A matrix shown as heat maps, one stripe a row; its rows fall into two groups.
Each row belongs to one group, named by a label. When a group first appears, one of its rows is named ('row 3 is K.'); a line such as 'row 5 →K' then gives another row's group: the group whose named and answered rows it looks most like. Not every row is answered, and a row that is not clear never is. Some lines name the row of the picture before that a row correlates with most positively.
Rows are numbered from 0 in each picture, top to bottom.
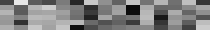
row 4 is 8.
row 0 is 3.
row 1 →8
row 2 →8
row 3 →8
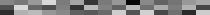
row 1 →3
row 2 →8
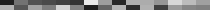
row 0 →3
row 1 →8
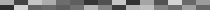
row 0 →8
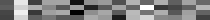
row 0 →3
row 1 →8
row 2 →3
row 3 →3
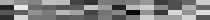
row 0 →8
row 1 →3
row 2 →8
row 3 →3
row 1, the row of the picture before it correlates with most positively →3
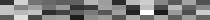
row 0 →3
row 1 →8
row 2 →8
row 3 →3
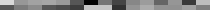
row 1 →3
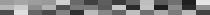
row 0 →8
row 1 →8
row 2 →3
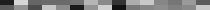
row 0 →3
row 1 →3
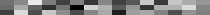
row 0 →8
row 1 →3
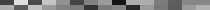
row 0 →3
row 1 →8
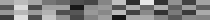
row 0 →8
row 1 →3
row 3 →3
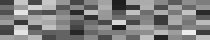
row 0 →3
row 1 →8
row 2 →3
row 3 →8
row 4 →8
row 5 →3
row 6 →3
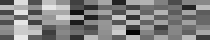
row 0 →3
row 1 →8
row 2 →3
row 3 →8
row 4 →3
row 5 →8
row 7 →3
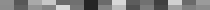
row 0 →8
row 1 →8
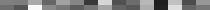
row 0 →8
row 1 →8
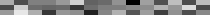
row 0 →8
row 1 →3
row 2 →8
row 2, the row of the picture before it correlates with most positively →0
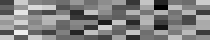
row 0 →8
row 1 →8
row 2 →3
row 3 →8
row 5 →8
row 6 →3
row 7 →8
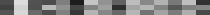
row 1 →3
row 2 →3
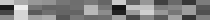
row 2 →3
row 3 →8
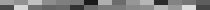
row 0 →8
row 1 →3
